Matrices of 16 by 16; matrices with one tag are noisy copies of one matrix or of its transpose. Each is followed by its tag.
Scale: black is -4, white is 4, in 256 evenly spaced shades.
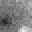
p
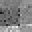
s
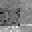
s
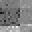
s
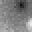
p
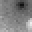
p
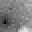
p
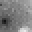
p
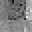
s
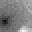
p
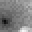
p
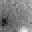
p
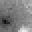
p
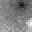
p
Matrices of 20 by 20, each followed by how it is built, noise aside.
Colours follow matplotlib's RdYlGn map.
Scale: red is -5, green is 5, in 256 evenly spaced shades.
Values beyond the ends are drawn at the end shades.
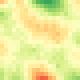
smooth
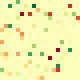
sparse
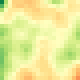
smooth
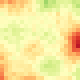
smooth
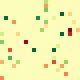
sparse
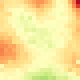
smooth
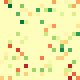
sparse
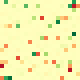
sparse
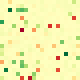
sparse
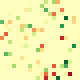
sparse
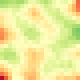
smooth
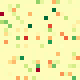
sparse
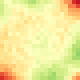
smooth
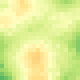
smooth
